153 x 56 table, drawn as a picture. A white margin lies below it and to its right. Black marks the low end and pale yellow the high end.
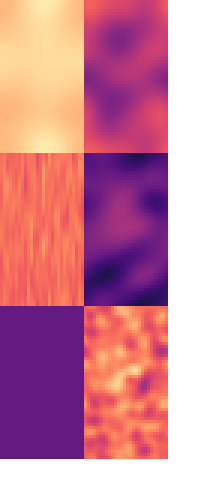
The table splits into 3 rows of 2 panels. Panel 1,1: very high, smooth, faint in contrast. Panel 1,2: middling, smooth. Panel 2,1: high, streaked downward, faint in contrast. Panel 2,2: low, smooth. Panel 3,1: low, flat. Panel 3,2: high, blotchy.
